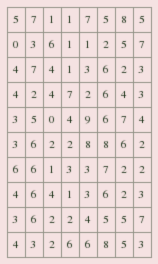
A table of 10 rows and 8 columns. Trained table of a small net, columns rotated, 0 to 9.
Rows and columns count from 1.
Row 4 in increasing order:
2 2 3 4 4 4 6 7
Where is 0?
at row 2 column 1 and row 5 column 3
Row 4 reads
4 2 4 7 2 6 4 3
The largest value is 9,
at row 5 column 5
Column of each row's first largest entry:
7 8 2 4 5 5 6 2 8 6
